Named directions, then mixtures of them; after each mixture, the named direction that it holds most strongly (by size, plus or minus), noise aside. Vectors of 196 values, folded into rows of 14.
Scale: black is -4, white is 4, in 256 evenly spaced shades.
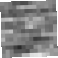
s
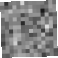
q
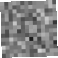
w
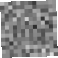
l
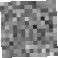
l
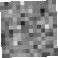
q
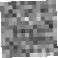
l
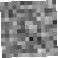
w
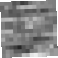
s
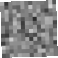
w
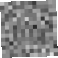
l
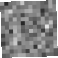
q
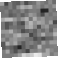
s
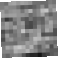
s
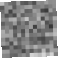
l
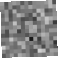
w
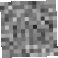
l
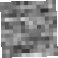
s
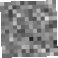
w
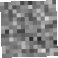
w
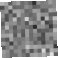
l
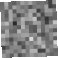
w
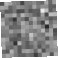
q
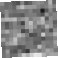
s
